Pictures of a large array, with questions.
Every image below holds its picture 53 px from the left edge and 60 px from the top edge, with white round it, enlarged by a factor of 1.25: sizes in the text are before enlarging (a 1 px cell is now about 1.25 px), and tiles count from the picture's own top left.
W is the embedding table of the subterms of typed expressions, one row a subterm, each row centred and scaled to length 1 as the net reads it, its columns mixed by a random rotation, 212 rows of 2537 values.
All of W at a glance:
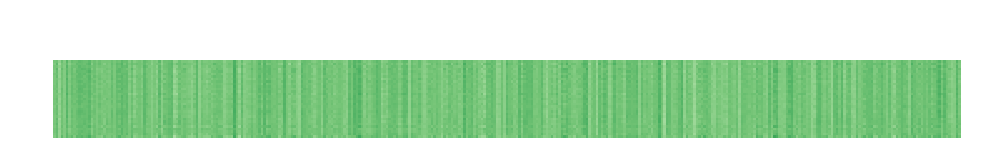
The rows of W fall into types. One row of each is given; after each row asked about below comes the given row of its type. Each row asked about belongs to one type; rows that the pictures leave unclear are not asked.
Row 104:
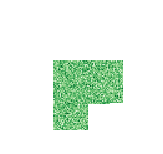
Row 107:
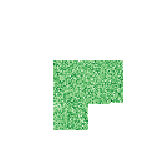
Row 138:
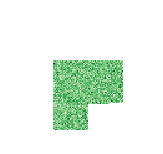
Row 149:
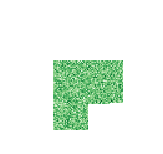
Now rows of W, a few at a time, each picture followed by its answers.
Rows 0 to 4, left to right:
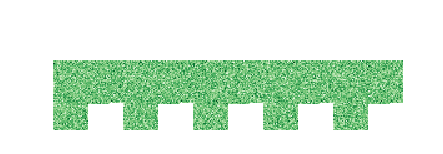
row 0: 138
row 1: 138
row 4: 149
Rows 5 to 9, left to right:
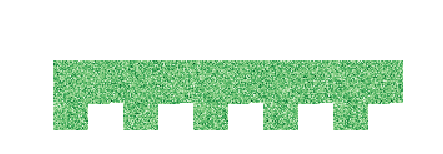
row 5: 107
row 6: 104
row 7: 138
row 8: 149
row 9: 149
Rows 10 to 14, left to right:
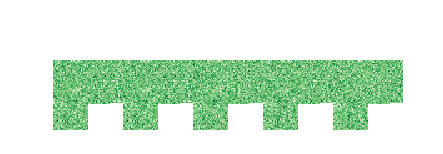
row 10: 149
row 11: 149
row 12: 107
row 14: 107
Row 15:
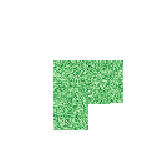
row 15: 149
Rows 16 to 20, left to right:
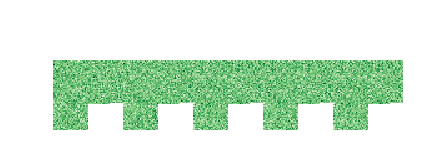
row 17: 138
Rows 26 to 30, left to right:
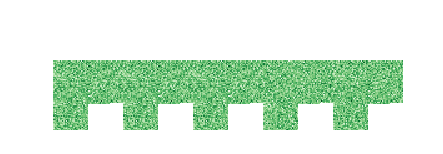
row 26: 149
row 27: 149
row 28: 149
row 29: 107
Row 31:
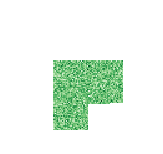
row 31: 149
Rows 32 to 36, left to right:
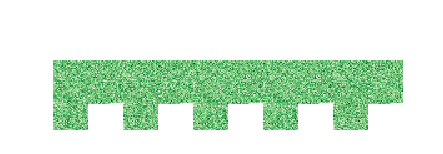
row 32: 149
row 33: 149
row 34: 138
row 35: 138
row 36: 104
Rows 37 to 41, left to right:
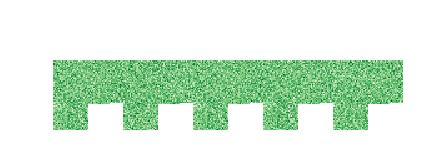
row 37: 107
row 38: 104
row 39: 107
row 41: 138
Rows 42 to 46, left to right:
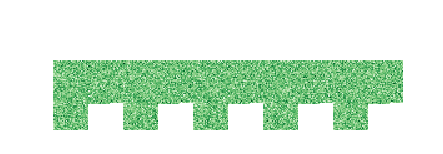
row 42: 149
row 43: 138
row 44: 149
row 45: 149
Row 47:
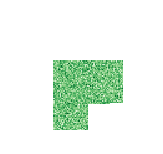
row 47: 104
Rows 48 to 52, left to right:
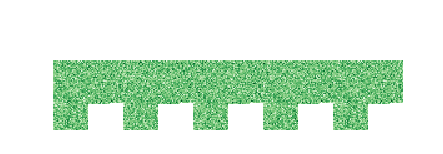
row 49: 138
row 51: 138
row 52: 149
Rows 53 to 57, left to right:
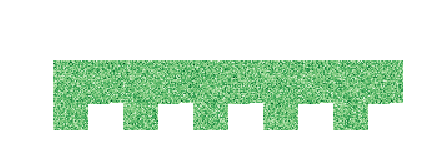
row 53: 138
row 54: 138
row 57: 149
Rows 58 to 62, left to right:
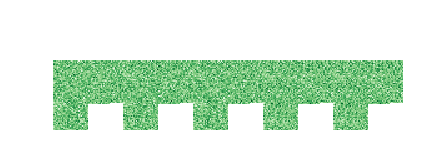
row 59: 149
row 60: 149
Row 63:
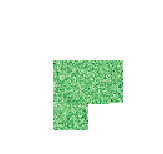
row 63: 138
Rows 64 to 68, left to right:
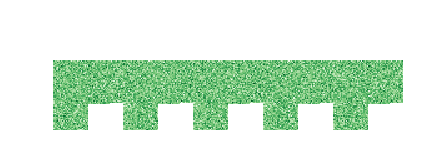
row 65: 107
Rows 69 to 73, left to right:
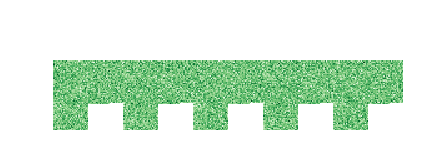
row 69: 107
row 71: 107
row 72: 104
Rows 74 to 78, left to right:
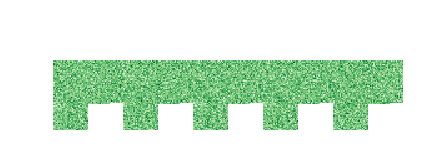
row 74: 107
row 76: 149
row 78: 104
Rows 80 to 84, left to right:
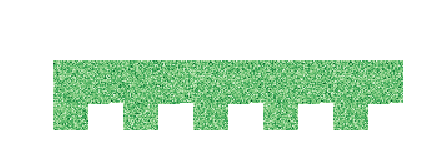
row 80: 138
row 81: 104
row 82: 138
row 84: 138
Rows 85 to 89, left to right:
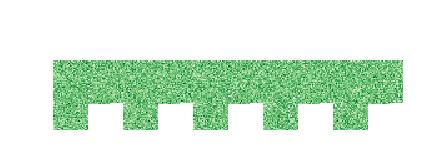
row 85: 104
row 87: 149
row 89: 149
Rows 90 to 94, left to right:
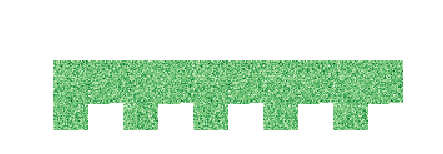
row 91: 107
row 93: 138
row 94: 138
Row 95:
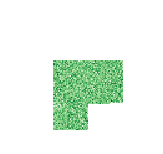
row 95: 107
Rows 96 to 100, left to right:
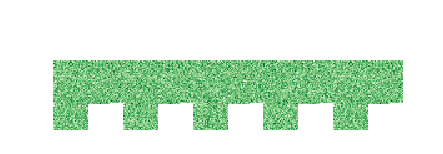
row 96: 138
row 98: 149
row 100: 138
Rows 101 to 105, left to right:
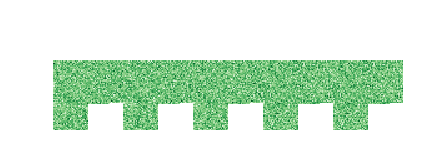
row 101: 138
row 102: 149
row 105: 104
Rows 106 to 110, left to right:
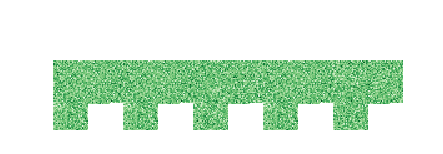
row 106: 107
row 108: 149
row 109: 107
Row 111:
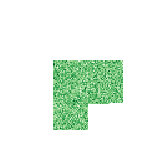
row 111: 107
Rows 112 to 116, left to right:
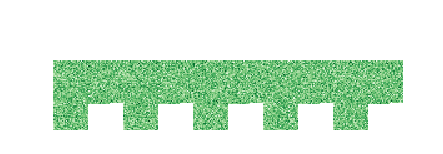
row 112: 149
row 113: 104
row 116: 138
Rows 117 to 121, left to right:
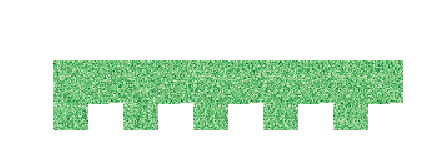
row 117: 138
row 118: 149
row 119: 138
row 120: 138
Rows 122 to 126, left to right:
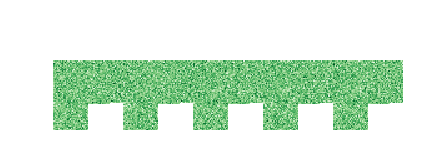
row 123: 107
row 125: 149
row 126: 107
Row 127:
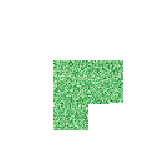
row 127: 138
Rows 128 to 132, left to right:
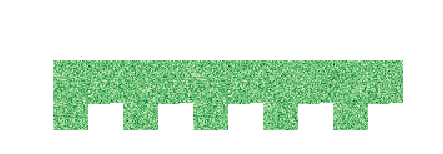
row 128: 149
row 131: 107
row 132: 107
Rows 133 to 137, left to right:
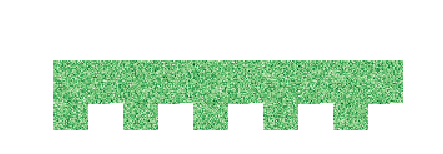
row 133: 149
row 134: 104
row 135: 107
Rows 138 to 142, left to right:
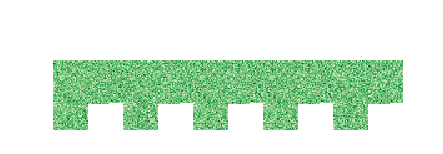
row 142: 149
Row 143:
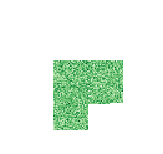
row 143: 104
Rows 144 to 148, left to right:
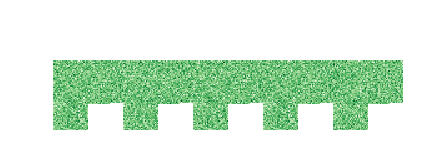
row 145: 138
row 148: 107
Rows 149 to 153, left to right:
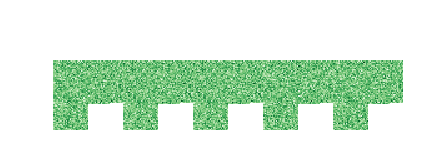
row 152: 149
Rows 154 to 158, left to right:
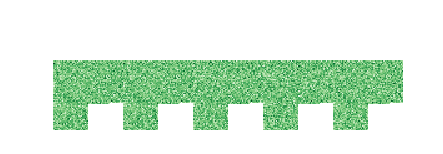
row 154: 138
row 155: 138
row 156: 138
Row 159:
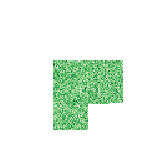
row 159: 107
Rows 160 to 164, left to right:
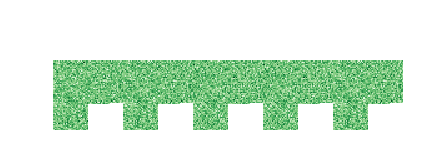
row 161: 149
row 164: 149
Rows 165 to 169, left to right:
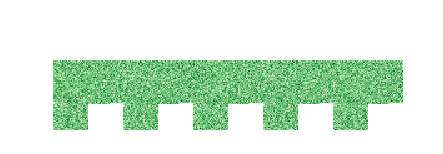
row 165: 149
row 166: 138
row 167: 107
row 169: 138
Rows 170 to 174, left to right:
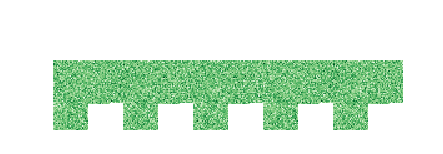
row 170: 107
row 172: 149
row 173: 138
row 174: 107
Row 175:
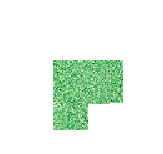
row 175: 107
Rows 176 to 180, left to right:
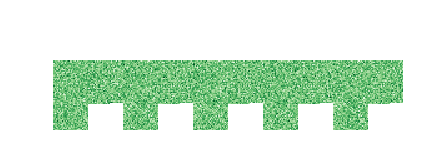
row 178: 107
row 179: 104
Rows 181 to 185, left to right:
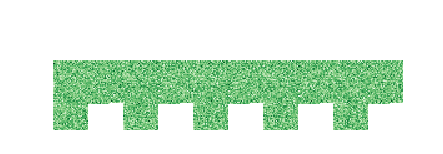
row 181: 138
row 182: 104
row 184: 149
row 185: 149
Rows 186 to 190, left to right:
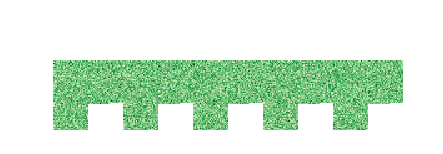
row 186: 138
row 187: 149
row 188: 107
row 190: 107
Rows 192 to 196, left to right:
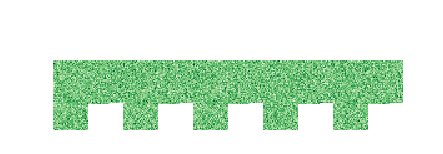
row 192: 138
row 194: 107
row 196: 104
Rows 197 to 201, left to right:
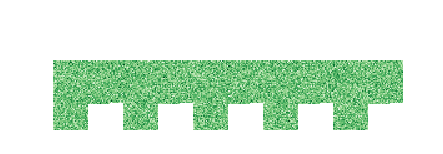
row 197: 138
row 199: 149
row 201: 107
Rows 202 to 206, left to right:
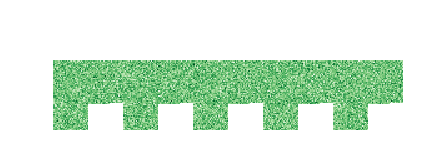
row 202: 149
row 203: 149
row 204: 107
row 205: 104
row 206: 107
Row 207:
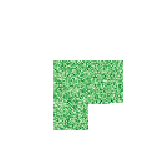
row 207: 149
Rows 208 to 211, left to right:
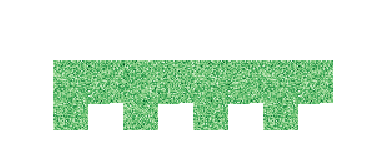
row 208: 149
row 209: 107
